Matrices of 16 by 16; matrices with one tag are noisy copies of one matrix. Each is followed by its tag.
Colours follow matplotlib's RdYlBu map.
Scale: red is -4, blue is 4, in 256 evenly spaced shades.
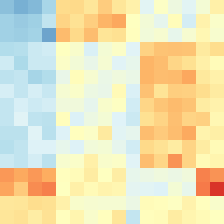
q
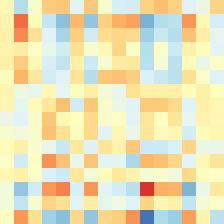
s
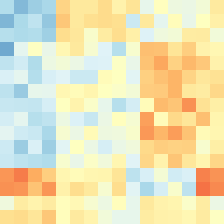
q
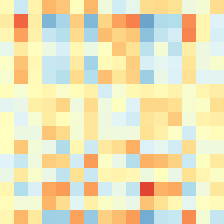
s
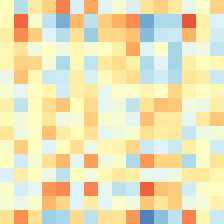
s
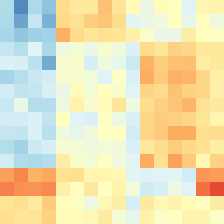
q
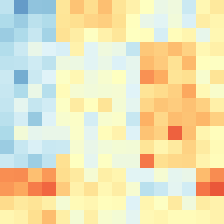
q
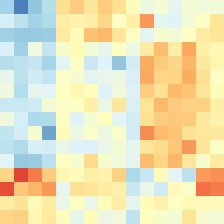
q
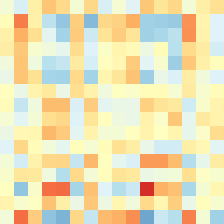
s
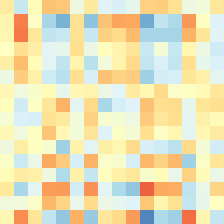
s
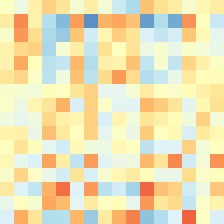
s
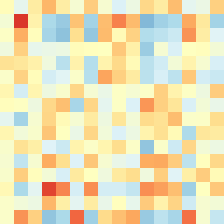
s
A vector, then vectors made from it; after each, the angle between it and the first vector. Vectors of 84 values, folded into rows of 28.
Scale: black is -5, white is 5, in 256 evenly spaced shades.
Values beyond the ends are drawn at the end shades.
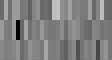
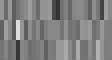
nearly opposite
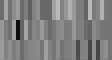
nearly parallel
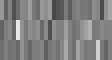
nearly opposite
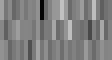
orthogonal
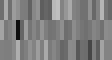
nearly parallel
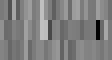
orthogonal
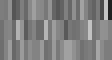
partly opposed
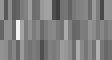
nearly opposite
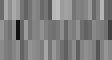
nearly parallel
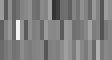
nearly opposite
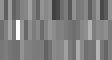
nearly opposite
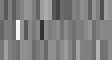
nearly opposite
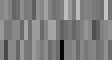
orthogonal
